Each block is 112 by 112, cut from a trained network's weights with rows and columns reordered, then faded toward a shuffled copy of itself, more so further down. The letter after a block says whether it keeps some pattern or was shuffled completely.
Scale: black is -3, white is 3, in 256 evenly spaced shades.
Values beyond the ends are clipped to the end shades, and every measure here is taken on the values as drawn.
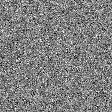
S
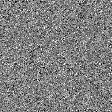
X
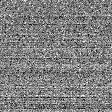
X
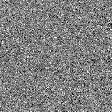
X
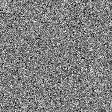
S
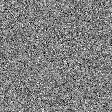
S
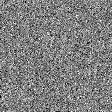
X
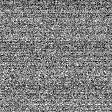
X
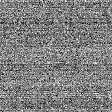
X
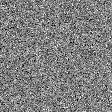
S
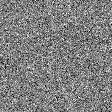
S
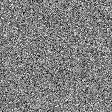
S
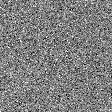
S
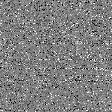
X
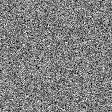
S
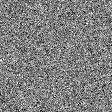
S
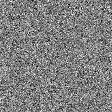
S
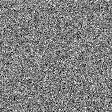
S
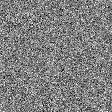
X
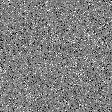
S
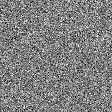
X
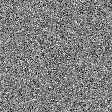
S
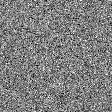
S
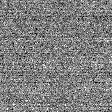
X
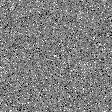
S
